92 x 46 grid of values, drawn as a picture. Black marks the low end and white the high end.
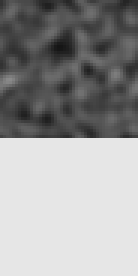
It is made of 2 by 1 panels. Panel 1,1: low, blotchy. Panel 2,1: very high, flat.
